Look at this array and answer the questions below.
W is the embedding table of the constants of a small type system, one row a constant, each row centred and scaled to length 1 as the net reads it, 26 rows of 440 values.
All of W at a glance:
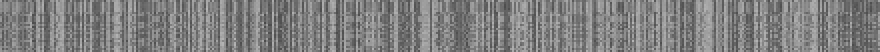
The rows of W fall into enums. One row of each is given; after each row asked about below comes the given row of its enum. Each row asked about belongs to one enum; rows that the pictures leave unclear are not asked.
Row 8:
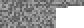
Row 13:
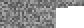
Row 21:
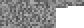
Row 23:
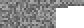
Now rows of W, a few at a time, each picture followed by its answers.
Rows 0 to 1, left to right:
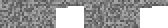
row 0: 8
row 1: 23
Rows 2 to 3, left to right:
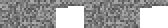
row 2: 23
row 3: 23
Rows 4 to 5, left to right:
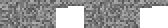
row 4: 23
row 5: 23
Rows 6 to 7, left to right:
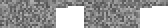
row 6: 21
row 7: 13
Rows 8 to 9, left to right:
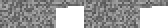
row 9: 8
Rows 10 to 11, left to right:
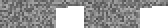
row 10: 8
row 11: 13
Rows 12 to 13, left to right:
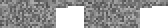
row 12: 21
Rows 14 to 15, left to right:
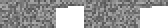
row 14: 23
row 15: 8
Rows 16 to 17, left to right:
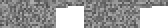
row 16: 21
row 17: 8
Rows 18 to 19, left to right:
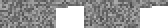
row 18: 8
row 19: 21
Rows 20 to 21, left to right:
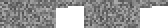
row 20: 13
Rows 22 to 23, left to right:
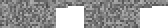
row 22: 21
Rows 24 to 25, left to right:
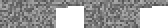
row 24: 8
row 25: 23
